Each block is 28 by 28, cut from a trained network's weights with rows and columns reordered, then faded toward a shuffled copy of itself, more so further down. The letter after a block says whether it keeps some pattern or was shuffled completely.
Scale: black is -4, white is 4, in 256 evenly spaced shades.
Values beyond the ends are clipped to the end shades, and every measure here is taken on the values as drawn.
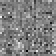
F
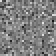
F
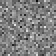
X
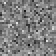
X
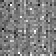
F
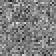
F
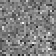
F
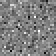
X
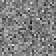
X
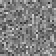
X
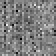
F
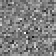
X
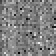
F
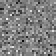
X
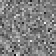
X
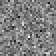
X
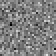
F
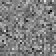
X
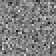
X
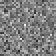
F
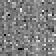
F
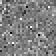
X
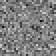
X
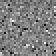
X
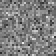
X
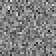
X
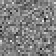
X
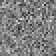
X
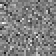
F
